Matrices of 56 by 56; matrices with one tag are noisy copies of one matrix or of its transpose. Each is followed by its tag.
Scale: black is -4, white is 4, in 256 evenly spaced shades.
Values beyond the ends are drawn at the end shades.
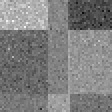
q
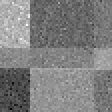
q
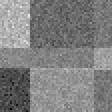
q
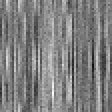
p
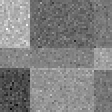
q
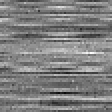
p
